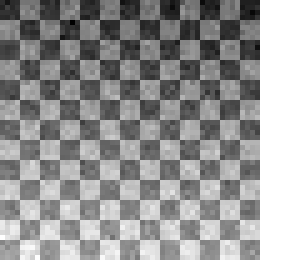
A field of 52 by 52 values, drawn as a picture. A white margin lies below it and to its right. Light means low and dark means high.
Odd rows or columns: none. Lone odd cells: none. Grain: checkered. Slope: up to the top.
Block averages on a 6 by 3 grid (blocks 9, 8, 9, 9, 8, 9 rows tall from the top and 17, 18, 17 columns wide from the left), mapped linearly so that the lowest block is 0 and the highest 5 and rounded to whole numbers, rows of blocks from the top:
555 | 444 | 333 | 222 | 111 | 000
